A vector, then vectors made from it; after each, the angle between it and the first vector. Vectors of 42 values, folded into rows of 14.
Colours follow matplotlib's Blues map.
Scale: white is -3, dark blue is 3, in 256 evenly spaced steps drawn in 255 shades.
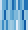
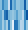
orthogonal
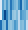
partly aligned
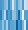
nearly opposite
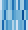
nearly parallel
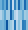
partly aligned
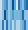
nearly parallel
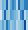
nearly parallel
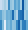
orthogonal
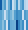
nearly opposite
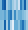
orthogonal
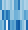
partly opposed
